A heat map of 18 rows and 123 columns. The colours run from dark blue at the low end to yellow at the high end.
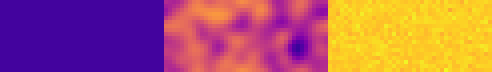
It is made of 1 by 3 panels. Panel 1,1: very low, flat. Panel 1,2: middling, blotchy, strong in contrast. Panel 1,3: very high, fine-grained, faint in contrast.
